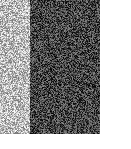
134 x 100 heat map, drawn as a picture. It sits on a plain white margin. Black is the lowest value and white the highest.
A vertical seam about 30% of the way across splits the table, and the left part is higher. Overall the values sit about 40% of the way up the scale. There are no regular stripes.
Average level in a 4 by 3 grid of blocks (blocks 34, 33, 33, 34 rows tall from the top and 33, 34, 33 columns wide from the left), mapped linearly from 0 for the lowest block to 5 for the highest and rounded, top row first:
500
500
500
500
